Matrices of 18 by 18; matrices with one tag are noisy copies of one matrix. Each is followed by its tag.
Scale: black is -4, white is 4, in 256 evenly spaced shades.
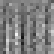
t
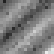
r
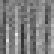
t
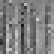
t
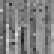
t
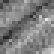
r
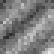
r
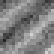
r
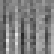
t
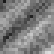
r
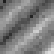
r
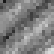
r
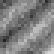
r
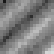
r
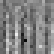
t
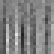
t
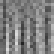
t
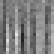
t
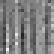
t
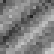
r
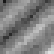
r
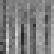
t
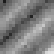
r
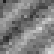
r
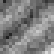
r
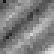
r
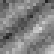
r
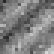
r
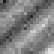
r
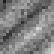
r
